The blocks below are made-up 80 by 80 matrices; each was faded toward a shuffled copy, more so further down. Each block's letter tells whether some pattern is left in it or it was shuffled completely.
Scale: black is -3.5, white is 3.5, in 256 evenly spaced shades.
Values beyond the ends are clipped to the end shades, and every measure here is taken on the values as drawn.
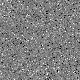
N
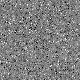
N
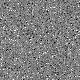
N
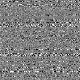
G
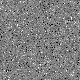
N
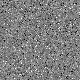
N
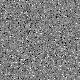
N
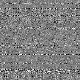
G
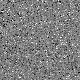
N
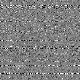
G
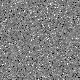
N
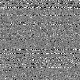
G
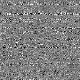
G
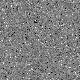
N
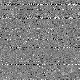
G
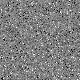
N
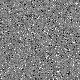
N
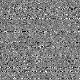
G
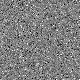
N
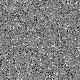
N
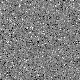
N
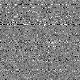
G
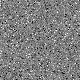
N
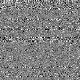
G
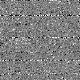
G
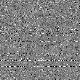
G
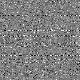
G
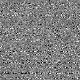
G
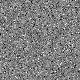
N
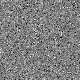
N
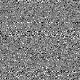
G
